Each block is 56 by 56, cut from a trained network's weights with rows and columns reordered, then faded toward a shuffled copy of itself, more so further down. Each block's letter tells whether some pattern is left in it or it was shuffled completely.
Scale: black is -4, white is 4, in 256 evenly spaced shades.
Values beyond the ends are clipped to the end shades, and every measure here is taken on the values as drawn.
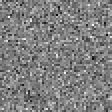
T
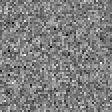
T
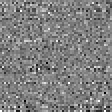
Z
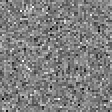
T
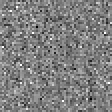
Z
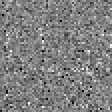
Z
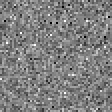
T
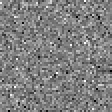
T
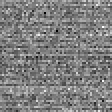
Z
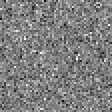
T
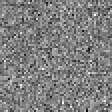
Z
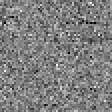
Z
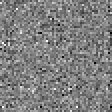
Z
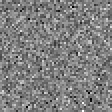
T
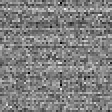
Z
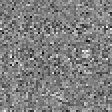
Z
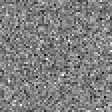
T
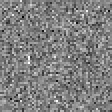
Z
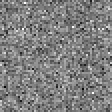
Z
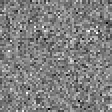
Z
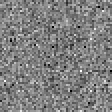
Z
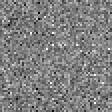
Z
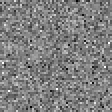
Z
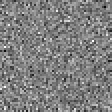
Z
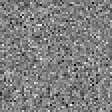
T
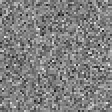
T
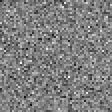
T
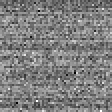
Z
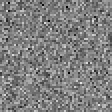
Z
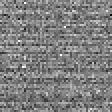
Z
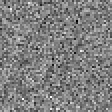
T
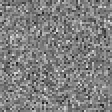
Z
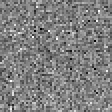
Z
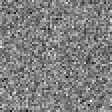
T
